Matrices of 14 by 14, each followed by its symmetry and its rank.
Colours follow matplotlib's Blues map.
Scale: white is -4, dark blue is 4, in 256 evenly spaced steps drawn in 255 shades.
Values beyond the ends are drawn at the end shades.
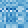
neither, rank two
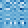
neither, rank two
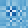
symmetric, rank two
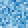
neither, full rank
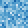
neither, full rank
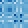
symmetric, rank two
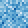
neither, full rank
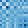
symmetric, rank two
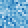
antisymmetric, full rank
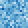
neither, full rank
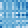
neither, rank two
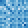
symmetric, rank three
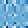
neither, rank two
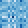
neither, rank two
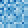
symmetric, rank two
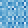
neither, rank two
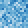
antisymmetric, full rank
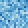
neither, full rank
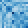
symmetric, rank three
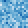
antisymmetric, full rank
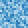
antisymmetric, full rank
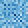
symmetric, rank three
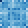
symmetric, rank three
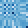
symmetric, rank two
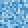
antisymmetric, full rank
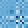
symmetric, rank two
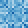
symmetric, rank three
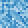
antisymmetric, full rank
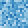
neither, full rank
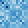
symmetric, rank three
